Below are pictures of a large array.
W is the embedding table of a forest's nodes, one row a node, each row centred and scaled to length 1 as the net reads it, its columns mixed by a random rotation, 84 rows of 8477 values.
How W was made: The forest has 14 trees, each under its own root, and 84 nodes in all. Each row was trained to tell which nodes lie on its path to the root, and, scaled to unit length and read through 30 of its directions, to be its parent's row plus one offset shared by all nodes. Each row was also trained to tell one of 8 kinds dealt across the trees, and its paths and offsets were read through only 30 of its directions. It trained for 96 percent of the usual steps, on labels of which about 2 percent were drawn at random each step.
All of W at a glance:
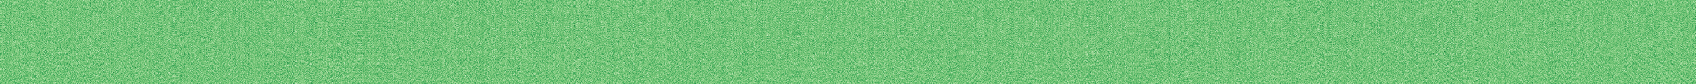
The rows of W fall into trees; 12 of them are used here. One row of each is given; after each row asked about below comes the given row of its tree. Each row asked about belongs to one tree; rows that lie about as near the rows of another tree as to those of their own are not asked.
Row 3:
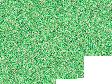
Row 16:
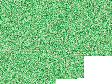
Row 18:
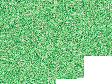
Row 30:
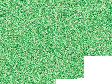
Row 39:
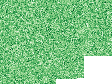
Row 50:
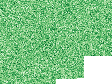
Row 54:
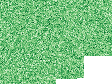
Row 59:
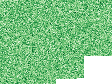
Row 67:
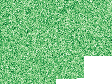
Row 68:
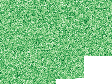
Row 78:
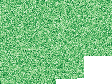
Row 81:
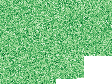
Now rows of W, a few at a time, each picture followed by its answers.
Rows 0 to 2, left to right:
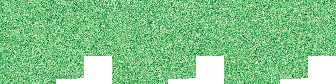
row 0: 39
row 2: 59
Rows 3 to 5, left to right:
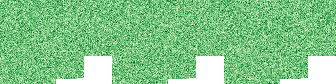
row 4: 3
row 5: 16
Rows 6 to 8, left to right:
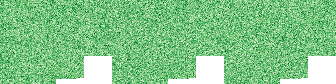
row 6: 39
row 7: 67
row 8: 59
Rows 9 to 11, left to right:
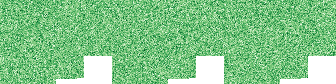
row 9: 3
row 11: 68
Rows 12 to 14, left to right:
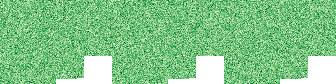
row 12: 67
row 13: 3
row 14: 39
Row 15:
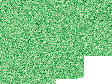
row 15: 30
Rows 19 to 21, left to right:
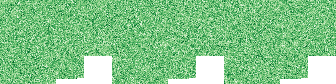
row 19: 30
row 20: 3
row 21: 18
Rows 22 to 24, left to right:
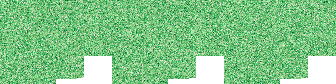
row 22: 67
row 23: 39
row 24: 59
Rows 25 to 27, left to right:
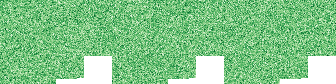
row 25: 39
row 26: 67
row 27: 16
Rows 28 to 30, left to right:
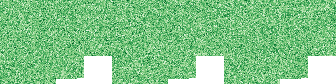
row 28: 67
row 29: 39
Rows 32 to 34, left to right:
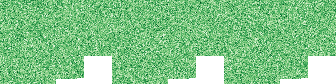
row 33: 67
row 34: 3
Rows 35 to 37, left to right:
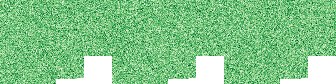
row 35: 50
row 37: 67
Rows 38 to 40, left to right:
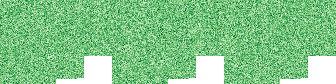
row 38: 81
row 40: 18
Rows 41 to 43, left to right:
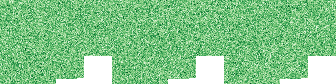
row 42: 59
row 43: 18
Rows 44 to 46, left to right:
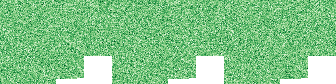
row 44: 59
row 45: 78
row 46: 54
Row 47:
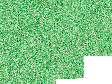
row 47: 3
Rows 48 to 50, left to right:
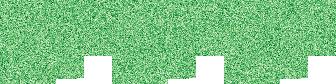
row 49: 30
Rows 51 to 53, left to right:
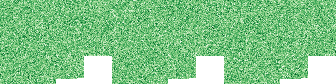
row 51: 81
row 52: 50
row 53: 18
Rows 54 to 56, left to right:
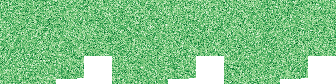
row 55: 81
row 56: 67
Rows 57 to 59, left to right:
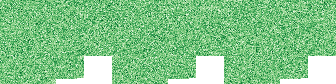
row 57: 30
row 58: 54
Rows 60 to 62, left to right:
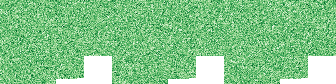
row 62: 59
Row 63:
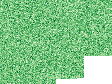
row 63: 59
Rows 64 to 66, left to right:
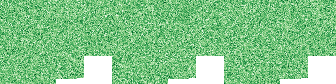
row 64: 81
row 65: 39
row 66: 78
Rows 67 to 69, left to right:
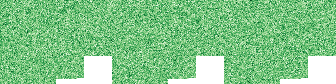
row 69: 59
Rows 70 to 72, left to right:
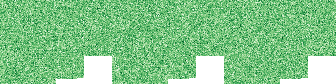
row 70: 18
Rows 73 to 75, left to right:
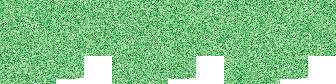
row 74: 54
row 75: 3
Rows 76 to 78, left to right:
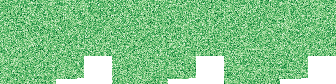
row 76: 3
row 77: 16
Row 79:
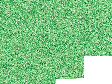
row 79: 68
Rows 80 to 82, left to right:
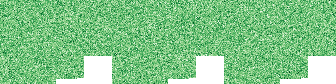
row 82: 16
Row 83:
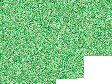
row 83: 39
